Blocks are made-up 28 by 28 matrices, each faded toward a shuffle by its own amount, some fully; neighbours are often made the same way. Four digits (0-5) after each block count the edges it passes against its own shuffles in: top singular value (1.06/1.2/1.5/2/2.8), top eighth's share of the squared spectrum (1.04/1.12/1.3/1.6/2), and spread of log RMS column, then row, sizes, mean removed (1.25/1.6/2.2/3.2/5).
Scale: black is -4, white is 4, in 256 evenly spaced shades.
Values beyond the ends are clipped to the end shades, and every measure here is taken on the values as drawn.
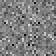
2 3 1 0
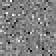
0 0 0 0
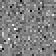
1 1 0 0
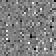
1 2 1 0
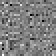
3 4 2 2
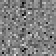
2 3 1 0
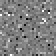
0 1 0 0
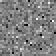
1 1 0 0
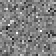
0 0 0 0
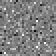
0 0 0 0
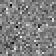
0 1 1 0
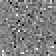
0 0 0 0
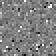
0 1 0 0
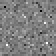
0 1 0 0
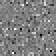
0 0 0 1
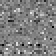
1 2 0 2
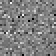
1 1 0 1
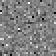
0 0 0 0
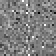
2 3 1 1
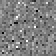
1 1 0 0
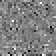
1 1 0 1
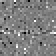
1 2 0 1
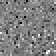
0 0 0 1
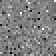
0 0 0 1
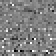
2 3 0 2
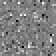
0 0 0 0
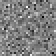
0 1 0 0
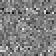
1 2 0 2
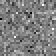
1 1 0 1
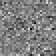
1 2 0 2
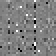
3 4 1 1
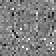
3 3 1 1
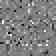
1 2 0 0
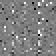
3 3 1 0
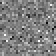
2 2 0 1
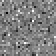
0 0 0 0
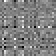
4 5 2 2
